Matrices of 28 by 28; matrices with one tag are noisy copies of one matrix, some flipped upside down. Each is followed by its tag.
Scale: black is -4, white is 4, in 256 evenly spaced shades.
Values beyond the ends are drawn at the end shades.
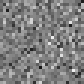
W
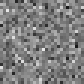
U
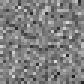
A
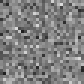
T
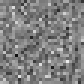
A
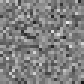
A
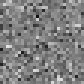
T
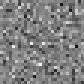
A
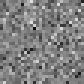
W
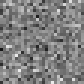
T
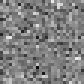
T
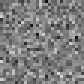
U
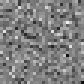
A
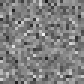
U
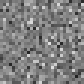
W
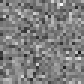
T
